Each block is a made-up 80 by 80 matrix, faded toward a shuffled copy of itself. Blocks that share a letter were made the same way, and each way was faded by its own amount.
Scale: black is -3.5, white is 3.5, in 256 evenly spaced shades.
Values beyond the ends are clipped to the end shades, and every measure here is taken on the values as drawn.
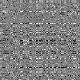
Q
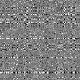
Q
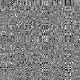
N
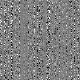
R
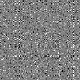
N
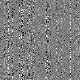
R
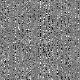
R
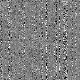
R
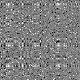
N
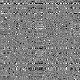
Q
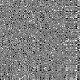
N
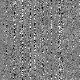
R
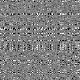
Q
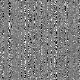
R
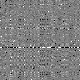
Q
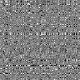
Q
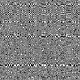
Q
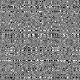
Q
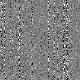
R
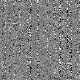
R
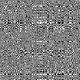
Q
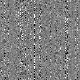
R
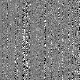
R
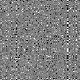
N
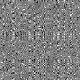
N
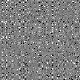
N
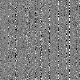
R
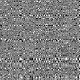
Q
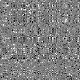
N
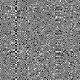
N
